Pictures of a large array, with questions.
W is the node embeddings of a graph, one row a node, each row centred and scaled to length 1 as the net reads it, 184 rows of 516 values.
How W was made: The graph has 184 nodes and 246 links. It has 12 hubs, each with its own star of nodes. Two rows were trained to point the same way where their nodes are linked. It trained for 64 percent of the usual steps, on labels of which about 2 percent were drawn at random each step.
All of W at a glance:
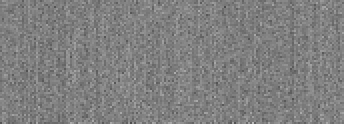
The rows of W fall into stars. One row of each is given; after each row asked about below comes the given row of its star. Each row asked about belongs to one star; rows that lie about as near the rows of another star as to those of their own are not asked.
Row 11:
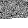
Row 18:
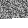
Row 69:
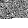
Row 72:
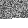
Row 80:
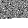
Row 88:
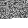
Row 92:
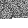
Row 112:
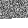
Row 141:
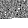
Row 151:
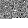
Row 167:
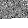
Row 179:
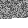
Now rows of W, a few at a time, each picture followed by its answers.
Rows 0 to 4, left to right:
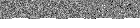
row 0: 179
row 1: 11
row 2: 92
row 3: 167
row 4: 92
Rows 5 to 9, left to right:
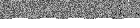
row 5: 92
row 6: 18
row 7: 151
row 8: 80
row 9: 11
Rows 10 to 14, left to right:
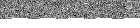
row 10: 141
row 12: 18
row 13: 141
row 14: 179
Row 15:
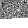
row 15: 18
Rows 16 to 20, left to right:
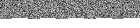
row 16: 112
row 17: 72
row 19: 18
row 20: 112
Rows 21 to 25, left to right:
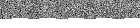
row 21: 92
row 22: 80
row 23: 88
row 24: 92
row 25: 80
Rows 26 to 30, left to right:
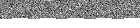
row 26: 18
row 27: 92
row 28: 88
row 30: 11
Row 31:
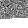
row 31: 179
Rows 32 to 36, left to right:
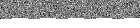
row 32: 112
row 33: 72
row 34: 88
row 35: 18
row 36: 72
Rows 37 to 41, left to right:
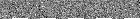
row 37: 18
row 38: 179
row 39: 92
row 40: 92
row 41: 167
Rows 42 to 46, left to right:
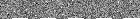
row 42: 88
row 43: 69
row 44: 72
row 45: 167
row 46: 69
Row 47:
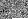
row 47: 72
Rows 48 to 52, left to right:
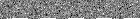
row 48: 179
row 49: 11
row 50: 72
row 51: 88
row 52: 167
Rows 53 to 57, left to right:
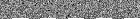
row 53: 80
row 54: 69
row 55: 92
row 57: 69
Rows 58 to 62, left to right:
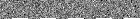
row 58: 112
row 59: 92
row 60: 80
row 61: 112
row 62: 179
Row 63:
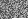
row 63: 80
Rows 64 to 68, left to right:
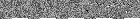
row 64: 141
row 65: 179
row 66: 151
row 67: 72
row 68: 69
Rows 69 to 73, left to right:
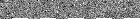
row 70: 151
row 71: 92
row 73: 141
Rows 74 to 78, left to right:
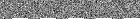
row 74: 88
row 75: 92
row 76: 88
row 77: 11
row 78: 80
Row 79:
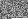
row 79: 167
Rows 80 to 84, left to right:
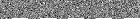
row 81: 72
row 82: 112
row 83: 167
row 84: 69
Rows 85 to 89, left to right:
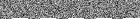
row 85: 92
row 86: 88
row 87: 72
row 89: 69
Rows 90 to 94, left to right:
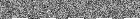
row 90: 179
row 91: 69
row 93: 18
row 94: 80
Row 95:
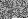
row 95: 179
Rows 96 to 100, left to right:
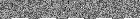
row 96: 18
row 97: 69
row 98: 11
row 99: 151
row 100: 88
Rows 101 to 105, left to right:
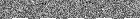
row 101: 18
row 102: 72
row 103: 167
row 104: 69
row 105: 72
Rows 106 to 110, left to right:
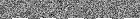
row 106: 72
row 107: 72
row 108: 88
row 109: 80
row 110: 88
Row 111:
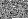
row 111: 18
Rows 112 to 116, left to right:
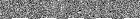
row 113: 69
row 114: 112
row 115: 141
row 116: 80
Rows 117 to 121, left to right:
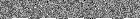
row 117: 179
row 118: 80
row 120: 80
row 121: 80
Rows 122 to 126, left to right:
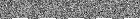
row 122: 69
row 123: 69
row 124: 151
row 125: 151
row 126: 72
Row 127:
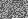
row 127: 112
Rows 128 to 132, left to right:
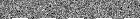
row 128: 11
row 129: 88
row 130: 179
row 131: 167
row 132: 11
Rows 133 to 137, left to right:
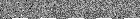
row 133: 167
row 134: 88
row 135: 69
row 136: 69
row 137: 167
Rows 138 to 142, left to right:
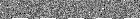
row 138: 11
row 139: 179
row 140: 92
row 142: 80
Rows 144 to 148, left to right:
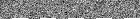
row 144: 80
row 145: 69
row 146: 18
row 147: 72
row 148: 18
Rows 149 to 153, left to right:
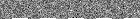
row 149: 92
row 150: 151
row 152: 80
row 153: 80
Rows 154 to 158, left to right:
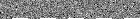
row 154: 11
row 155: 92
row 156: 179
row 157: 18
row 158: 88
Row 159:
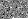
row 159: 11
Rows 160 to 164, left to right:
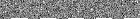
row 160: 69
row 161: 92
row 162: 72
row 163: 151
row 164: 112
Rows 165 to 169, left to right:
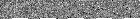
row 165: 88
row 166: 72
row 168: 179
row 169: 179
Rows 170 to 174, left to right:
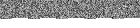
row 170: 69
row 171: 92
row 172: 141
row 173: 11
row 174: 18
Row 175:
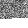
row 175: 151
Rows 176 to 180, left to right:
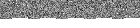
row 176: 72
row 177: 11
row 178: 141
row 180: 179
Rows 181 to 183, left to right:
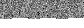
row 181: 151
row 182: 18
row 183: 151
